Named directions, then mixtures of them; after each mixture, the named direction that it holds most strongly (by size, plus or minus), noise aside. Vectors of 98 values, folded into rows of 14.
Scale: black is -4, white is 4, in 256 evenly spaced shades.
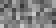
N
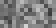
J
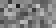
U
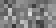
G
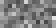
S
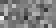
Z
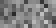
S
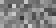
S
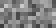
N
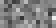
S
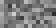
S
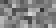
N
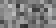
J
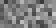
G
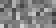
N
